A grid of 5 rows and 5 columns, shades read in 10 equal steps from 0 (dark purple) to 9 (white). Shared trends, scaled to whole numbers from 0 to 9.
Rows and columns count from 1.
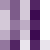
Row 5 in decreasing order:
8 8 4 1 1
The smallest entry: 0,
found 2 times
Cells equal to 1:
4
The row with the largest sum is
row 3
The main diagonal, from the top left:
5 3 6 0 8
